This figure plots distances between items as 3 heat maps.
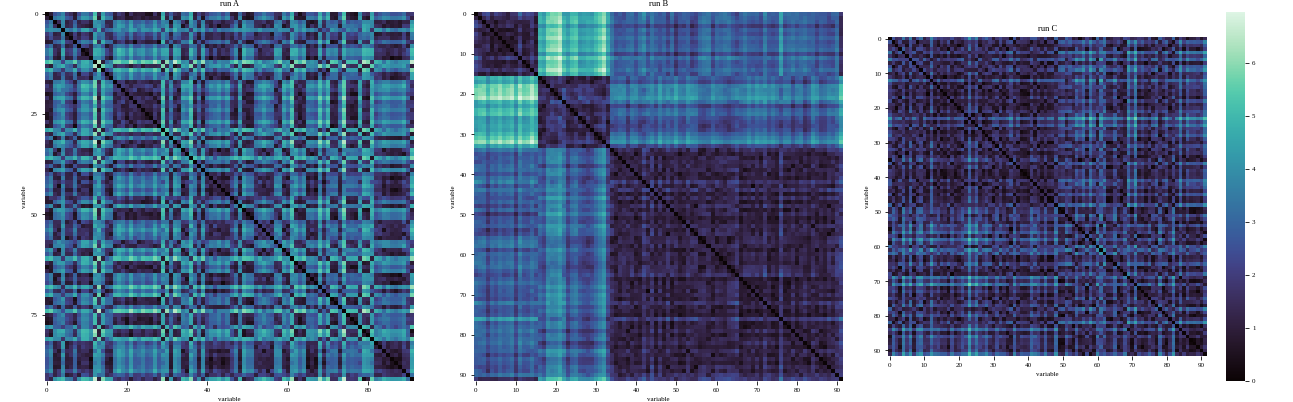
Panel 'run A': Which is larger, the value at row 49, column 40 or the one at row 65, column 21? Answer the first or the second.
the second
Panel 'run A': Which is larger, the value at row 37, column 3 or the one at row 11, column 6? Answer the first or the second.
the first
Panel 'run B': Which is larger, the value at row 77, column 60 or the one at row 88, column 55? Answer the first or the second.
the first
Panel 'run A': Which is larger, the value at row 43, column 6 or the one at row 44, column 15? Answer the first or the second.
the first
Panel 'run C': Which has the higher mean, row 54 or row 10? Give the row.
54
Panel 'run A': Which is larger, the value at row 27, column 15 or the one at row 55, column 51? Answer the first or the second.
the first
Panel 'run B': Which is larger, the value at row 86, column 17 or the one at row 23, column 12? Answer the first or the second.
the second
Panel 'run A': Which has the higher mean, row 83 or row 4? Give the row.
4
